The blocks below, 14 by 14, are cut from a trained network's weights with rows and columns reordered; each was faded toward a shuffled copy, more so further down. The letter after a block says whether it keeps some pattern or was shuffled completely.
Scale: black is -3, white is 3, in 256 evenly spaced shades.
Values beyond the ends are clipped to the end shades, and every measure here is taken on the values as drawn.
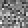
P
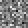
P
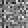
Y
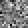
P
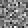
P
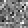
P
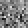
P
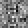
Y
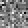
P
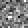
P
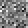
Y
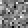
P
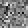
Y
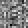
Y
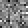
P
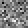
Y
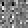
Y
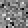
P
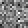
P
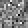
P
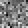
P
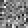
P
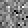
P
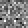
P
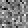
P
